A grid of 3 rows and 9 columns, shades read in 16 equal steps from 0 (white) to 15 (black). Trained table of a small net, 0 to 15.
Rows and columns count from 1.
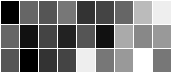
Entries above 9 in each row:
4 5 4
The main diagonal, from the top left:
15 14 12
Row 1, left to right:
15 9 10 8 12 11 9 4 1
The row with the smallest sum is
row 3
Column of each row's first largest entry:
1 2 2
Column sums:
34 38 33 32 23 33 20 11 15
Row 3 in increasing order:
0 1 6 8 8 10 11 12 15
